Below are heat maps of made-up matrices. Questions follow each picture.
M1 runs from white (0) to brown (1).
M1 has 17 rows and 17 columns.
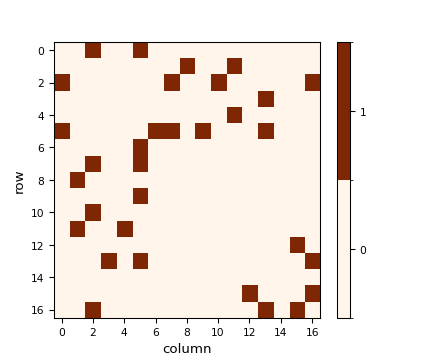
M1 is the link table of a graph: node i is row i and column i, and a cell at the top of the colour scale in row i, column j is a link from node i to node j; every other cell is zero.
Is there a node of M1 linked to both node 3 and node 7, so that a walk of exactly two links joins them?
no
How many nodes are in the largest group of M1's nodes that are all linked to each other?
2
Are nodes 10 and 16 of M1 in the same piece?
yes
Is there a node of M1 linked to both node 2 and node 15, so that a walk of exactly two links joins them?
yes
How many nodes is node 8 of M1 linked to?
1
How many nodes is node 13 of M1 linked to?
3
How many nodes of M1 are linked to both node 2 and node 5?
2
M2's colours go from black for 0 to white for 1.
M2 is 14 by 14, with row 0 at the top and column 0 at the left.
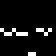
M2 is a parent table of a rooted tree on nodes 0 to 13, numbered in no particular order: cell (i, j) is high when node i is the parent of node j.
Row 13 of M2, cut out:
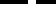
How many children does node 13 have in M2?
2
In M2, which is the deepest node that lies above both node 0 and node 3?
7
